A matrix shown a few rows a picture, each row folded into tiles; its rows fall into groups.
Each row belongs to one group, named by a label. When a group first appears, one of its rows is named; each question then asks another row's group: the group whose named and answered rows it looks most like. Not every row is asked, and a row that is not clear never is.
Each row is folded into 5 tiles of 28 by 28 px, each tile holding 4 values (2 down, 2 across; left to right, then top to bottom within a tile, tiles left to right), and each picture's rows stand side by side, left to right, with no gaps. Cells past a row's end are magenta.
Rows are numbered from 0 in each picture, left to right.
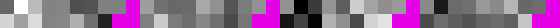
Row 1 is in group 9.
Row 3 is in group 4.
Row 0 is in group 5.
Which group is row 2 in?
4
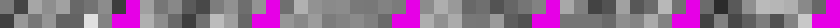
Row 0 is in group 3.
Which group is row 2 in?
5
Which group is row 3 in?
5
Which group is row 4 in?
3
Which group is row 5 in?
4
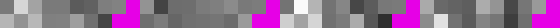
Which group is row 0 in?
5
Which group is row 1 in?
4
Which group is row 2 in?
5
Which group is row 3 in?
9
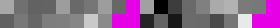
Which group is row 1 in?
4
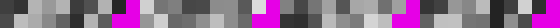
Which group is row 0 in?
3
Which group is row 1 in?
9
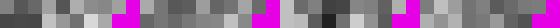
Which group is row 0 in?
4
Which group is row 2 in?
9
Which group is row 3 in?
5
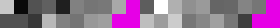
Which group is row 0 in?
4
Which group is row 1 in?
5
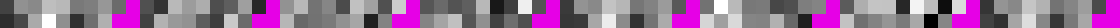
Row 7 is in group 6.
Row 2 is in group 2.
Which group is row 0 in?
6
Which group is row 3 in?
3
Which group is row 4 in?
6
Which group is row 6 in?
2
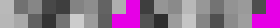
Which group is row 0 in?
9
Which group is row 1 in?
6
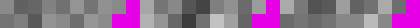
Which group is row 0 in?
4
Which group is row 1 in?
9
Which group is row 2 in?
3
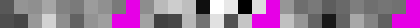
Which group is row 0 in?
6
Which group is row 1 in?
2
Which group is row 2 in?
9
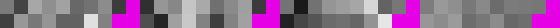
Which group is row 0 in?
3
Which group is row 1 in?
6
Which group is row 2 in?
4
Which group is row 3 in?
5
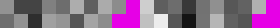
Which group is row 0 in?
4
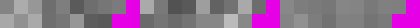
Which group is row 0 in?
5
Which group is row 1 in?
3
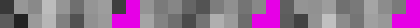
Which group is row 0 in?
6
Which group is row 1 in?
9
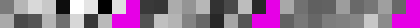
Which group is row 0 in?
2
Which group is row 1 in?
3
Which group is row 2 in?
3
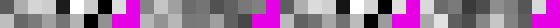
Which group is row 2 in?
2
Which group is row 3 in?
9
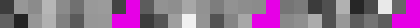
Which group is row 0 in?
6
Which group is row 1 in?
6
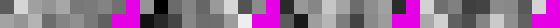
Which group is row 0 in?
5
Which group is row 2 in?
6
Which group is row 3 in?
9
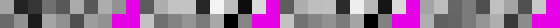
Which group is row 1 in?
2
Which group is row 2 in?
2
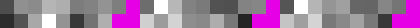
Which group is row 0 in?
6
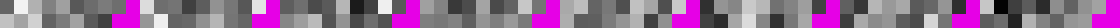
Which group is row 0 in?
5
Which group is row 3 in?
3
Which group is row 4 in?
2
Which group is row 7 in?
4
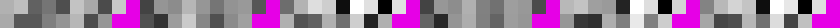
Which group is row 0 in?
2
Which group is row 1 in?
6
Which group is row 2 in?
2
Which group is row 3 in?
6
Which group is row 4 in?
2
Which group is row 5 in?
2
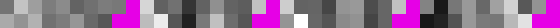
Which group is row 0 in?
5
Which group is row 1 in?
9
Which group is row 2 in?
9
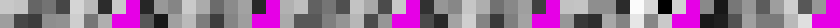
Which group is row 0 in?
2
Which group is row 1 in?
6
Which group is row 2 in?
2
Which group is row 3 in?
6
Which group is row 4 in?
2
